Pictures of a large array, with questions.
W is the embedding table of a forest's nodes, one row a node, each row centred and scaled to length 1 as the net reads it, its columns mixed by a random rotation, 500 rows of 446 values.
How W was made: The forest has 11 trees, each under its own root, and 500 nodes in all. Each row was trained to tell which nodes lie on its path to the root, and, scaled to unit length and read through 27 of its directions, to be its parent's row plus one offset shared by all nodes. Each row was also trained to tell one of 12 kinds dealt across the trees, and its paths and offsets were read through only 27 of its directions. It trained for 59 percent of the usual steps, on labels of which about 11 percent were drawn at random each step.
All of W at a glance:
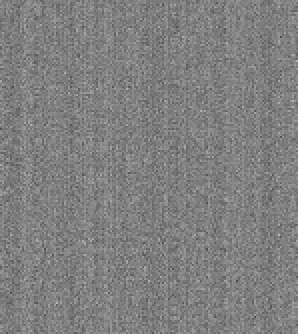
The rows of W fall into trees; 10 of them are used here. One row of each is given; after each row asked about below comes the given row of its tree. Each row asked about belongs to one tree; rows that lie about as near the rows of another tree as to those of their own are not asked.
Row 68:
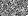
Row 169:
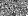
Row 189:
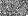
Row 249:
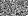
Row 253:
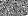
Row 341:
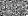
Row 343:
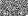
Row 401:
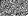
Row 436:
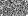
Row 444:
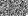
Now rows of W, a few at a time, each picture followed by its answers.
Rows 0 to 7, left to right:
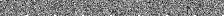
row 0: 253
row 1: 436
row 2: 444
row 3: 68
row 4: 249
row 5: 444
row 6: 189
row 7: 169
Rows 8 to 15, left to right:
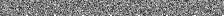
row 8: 249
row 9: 169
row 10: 444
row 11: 169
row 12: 169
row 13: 249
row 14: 253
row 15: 68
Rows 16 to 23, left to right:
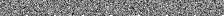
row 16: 169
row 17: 68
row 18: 343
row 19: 68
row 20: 253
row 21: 169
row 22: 444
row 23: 169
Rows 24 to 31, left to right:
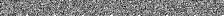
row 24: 253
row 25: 444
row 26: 436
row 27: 401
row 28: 401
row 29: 401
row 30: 68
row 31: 401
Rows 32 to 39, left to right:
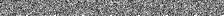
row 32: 253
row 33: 253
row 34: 444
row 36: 189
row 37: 401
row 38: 249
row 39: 401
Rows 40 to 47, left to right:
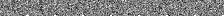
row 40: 343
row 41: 401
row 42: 444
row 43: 249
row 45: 68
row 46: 444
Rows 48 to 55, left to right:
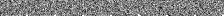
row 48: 444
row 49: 253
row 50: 249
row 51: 401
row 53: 189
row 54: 169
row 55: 169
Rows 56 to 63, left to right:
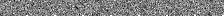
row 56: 343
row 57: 169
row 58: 249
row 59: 401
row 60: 169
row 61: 249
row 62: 169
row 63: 169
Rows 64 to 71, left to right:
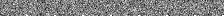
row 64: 169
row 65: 444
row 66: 249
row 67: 169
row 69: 341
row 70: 189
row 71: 189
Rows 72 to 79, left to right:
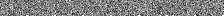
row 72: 68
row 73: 401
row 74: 249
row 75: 249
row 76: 249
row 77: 343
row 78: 444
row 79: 169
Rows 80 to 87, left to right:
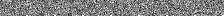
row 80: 189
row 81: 169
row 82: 341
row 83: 401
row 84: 249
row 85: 249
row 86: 341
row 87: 444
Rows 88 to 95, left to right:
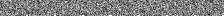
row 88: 68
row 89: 444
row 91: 341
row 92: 444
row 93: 249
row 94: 68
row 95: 444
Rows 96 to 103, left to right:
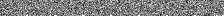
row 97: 68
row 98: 436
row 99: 436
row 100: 169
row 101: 68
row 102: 169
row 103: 401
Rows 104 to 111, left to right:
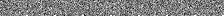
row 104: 436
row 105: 343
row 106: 341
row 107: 68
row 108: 68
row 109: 444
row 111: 169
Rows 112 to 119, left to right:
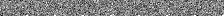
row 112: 341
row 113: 341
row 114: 343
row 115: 249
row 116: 436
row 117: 68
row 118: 341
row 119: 253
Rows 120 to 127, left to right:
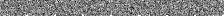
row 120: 343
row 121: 253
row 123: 253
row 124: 68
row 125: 189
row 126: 249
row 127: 253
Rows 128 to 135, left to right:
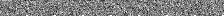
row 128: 68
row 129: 341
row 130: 253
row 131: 253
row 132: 169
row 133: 436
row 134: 436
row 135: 249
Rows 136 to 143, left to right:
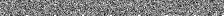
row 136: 189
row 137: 249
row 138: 169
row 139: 341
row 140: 341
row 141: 401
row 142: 444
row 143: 444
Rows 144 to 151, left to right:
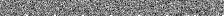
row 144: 169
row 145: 253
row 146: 343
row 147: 249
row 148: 436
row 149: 249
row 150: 401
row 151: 249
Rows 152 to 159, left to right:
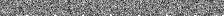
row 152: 253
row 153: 169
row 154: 401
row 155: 169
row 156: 436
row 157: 444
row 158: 189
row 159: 401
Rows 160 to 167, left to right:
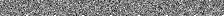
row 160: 169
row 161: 401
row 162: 189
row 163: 343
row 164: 169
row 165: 68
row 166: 68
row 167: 436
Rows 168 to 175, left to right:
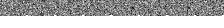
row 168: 189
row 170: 341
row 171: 401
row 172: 189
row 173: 68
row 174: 189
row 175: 343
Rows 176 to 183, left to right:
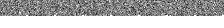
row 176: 444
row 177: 401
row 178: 401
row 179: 444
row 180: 341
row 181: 401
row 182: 68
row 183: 341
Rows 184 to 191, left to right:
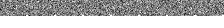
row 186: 169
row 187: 169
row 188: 436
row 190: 343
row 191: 401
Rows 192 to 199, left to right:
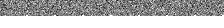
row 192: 341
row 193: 401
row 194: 253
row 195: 444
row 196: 401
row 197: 189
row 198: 401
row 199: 169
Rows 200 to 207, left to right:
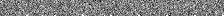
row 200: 169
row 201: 401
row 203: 436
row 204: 169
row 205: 444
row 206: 341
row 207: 444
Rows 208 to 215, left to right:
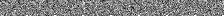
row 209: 68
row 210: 189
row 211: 189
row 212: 249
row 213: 249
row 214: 401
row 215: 189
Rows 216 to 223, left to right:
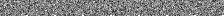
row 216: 401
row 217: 169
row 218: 444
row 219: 401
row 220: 249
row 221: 189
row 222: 401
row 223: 341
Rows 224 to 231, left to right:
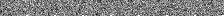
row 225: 436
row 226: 249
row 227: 444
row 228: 436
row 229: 341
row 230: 401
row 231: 341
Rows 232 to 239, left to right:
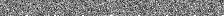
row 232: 444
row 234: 68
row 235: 341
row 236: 436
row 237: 249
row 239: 68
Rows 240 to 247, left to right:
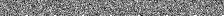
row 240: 444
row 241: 68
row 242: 401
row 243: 169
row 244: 341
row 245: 341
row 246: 68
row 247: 189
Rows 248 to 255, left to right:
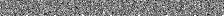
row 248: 341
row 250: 169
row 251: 444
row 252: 444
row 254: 249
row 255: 444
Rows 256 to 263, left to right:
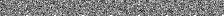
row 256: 341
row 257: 249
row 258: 343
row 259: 401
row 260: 401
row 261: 249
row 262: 249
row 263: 401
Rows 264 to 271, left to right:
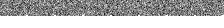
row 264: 444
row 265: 169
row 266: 444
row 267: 401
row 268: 169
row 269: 343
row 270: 189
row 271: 444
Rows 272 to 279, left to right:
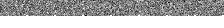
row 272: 249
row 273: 341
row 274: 169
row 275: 341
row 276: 253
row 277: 68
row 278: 436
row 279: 341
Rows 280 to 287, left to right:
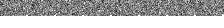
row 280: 341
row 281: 253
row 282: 249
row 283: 249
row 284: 169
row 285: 444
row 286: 444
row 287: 169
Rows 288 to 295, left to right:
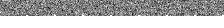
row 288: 189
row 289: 169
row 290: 444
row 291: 249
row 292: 341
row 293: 343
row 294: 253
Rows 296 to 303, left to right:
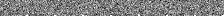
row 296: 343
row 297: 189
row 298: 169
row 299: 189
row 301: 401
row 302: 253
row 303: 343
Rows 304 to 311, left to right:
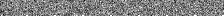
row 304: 249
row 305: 249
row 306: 401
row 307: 249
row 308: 249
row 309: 189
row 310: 169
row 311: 436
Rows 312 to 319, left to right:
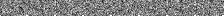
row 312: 401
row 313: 253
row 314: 249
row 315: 169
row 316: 444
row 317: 68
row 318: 401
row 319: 249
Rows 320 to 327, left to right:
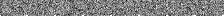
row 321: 444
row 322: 343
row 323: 341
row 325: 249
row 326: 341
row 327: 401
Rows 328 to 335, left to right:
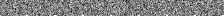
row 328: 436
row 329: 189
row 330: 436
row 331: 189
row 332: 343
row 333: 169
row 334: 253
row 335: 68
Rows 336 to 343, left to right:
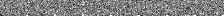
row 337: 169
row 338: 444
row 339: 444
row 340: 189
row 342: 343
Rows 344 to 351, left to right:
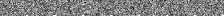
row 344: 68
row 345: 343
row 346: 401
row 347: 341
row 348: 253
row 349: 189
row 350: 249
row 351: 444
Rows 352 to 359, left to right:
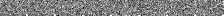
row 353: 169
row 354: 341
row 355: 343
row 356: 436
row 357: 401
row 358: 444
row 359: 343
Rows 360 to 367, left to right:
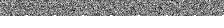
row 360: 189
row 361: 253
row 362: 343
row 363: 189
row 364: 341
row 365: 68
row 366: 68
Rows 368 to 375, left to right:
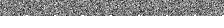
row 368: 341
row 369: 249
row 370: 343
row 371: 68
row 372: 169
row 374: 169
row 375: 249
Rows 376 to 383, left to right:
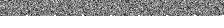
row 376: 436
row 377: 401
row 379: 444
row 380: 444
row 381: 189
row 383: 341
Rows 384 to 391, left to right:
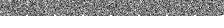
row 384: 343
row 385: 169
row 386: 169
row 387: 444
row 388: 169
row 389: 444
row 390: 253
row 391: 253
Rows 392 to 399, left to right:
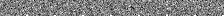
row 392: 169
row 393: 189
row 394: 253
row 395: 436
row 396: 249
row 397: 169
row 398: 343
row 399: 189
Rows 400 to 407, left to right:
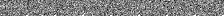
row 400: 436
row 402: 253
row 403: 249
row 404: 401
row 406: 253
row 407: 68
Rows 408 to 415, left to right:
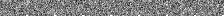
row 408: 341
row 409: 444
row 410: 189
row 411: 341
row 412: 444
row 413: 169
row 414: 189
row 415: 249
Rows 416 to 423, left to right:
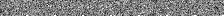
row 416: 249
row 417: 401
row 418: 189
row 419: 249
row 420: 68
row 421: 401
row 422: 401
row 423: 253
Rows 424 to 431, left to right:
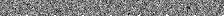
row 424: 436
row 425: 189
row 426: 249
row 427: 249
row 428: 343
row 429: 253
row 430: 189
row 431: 249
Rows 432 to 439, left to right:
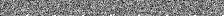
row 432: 169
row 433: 401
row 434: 444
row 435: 253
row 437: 444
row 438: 253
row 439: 249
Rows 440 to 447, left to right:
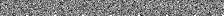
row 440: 249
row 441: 401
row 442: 436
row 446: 401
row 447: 169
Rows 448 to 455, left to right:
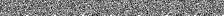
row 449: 169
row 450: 169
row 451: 401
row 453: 436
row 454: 401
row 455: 401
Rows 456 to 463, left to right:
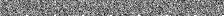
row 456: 436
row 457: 253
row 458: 253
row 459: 341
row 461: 401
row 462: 444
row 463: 189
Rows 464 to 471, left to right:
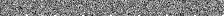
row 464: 169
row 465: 436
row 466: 249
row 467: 341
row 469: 253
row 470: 341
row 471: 401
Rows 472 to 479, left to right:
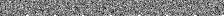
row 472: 401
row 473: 436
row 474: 249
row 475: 68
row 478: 249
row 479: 341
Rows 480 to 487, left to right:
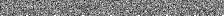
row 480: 249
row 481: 436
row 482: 444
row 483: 249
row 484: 401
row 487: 68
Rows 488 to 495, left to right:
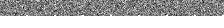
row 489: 249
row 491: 169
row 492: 189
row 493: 401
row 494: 401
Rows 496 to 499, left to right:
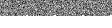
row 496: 401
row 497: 444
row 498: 436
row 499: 341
